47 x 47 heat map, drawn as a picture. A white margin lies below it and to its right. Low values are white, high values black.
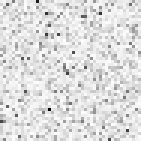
Grain: fine. Stripes: none. Average level on the scale: 10%. Odd rows or columns: none. Mirror symmetry: none. Slope: none. Histogram: skewed, a long tail of high values.
